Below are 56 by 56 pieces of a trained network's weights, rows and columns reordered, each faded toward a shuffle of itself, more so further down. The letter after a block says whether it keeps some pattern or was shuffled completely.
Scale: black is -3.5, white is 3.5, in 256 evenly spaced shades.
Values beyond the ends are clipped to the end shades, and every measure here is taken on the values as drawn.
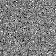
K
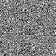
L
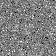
K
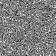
K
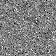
K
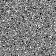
K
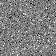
K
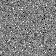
K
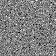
K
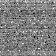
L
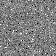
K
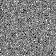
K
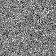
K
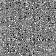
L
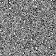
L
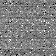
L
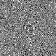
L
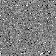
L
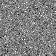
K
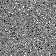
K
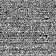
L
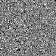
L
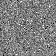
K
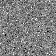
K
